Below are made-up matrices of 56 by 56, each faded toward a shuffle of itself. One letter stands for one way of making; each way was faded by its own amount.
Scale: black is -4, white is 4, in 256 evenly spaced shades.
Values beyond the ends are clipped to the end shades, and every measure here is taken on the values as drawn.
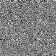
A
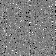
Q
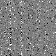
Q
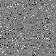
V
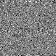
A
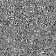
A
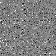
V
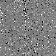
Q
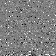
V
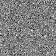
A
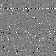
V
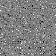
V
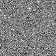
A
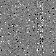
Q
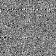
A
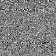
A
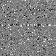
V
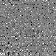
V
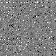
V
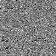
A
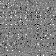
V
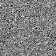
A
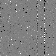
Q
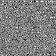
A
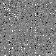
Q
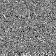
A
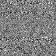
A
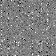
Q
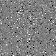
Q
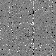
Q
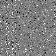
Q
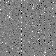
Q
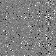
Q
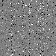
Q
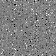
Q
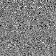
A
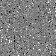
Q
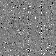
Q
